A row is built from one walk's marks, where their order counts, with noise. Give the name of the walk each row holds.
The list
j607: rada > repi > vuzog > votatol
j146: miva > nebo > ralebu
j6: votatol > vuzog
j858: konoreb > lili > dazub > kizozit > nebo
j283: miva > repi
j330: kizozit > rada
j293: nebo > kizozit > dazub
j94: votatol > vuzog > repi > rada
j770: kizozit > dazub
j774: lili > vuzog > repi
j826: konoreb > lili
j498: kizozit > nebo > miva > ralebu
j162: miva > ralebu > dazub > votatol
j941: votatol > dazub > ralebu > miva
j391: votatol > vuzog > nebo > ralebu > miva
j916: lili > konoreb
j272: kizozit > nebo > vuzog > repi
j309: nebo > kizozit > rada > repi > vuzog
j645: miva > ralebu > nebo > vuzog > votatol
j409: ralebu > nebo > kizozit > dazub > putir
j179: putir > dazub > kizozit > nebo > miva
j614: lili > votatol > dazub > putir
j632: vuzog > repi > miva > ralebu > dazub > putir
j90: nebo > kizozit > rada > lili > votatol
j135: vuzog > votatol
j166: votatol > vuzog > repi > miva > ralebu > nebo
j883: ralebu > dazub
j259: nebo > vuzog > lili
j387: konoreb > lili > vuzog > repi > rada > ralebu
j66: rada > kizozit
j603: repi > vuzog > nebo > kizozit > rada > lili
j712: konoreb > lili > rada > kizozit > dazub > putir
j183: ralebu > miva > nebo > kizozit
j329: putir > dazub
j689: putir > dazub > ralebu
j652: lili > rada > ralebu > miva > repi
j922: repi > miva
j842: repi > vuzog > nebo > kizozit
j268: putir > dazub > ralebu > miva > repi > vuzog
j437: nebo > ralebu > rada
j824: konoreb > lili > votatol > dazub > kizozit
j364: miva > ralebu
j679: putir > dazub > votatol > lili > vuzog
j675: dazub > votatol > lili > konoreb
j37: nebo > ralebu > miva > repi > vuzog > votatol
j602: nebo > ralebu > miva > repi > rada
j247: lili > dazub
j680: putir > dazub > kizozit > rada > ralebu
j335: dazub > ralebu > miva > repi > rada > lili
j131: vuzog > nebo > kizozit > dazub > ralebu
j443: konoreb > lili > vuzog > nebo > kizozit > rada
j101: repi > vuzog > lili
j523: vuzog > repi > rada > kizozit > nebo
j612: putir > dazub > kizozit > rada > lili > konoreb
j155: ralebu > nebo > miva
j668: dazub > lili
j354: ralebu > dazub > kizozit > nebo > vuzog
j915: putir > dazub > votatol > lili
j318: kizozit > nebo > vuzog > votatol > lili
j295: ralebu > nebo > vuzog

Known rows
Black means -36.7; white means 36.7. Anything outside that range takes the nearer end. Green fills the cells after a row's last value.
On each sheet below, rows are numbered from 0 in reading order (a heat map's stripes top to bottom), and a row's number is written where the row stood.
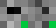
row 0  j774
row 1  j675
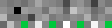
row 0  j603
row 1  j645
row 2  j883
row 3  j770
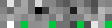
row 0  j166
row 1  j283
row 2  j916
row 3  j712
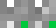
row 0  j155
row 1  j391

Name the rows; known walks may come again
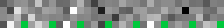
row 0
j632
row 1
j183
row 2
j689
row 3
j675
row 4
j37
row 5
j354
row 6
j90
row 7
j824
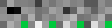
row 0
j774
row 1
j770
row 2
j309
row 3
j614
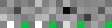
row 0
j858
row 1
j295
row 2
j272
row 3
j135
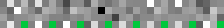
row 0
j498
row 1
j166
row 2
j883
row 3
j259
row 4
j645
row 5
j391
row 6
j155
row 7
j409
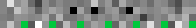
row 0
j941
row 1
j329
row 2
j603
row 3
j652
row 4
j101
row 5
j162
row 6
j712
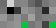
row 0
j283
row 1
j916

